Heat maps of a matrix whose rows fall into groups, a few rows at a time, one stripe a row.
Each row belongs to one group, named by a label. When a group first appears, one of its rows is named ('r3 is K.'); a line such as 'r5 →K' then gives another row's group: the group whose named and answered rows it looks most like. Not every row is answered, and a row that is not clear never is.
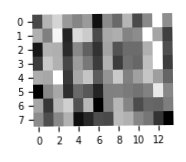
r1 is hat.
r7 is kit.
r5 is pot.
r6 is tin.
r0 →pot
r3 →pot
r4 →hat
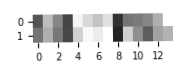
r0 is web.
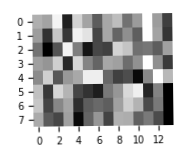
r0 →hat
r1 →hat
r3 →hat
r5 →kit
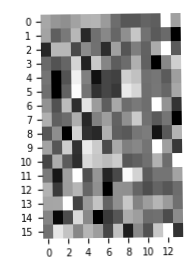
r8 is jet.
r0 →web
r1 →kit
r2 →pot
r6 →hat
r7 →kit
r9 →hat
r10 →web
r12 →tin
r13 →hat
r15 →pot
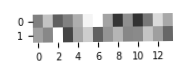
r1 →hat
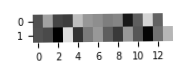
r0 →web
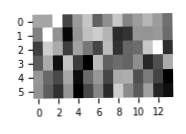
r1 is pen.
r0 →hat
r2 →pot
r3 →jet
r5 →kit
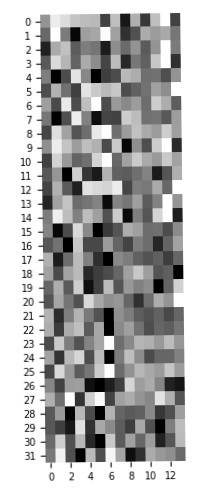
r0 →pot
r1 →pen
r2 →pot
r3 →pot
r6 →hat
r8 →pen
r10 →pen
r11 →jet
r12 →web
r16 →jet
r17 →tin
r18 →kit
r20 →web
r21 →tin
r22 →tin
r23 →pen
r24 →tin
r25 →pen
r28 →jet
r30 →jet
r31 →pen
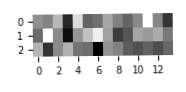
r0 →hat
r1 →pen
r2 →tin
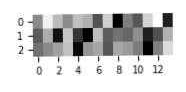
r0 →pot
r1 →jet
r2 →jet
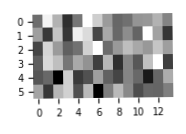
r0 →pen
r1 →hat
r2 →pen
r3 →pot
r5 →tin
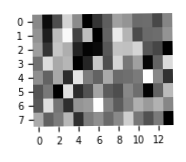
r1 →tin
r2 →kit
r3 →jet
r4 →hat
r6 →pen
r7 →kit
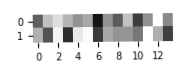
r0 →pot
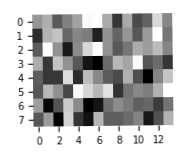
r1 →pot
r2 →pen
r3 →kit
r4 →jet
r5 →web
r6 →tin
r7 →jet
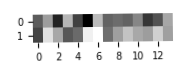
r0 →jet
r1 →pen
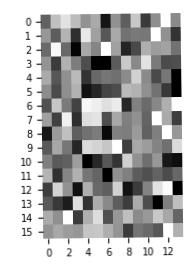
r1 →hat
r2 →pen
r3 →kit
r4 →kit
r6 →web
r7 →hat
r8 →pot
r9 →web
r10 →kit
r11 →tin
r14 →hat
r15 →web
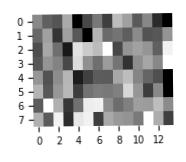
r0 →kit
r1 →jet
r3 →web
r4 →kit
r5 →kit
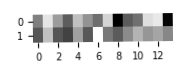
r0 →pot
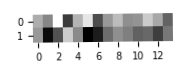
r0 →hat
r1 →tin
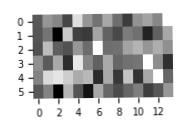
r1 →jet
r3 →hat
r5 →jet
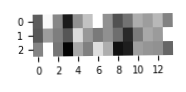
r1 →web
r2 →pen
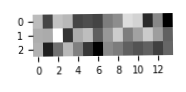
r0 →kit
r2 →tin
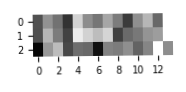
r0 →web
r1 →web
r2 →pot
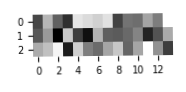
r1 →jet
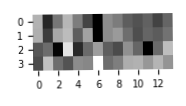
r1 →tin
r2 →jet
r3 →pen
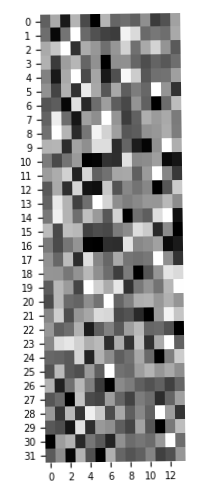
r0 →jet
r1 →tin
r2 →hat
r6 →jet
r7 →pen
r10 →kit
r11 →hat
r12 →jet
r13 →pen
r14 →pot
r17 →hat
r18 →web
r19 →web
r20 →pen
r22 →kit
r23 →pot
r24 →jet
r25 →pen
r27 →jet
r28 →hat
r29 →jet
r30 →pot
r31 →jet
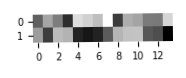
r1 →kit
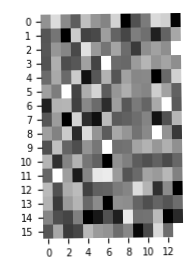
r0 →pot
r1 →jet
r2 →web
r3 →pen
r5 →hat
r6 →pot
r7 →jet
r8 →hat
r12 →kit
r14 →kit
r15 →web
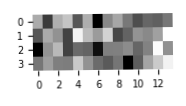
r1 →web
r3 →web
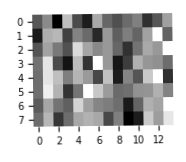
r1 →pot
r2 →web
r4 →pot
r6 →web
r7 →web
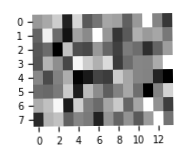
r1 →pen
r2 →jet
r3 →web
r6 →hat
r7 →pot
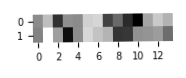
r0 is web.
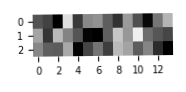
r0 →jet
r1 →kit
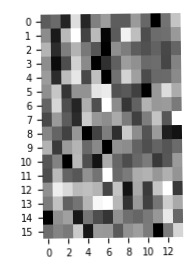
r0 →jet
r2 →tin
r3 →tin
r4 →tin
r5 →web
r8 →kit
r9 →tin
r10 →jet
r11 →pen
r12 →pot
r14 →pot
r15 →jet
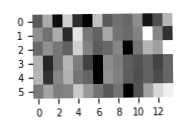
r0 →jet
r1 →hat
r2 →web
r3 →tin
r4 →tin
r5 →web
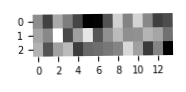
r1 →hat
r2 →kit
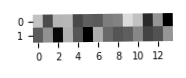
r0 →kit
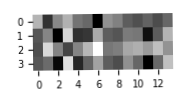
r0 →tin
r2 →pen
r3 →jet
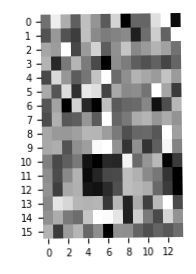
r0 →pot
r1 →web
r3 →tin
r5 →hat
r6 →jet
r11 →kit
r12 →kit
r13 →pot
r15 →tin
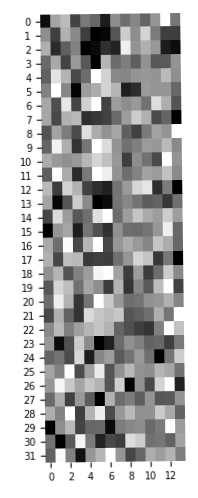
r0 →pot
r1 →kit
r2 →kit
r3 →jet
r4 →pen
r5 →pen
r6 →hat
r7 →kit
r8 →web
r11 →pen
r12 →kit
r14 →pen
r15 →pot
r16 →hat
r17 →kit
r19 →pot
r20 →pen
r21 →web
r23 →tin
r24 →jet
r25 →hat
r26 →pot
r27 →jet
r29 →pot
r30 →tin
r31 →pen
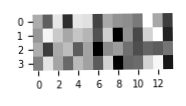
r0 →hat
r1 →pot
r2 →tin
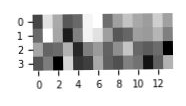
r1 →pen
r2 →kit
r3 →jet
